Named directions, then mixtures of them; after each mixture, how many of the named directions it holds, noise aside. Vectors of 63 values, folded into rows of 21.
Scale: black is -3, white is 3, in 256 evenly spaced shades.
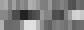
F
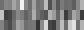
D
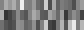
one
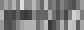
two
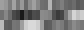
one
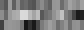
one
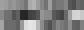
one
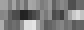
one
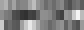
one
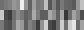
one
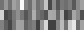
one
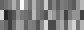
one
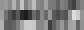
two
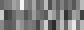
one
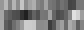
two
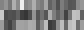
two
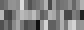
two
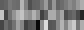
two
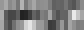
two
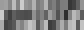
two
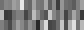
one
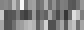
two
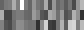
one
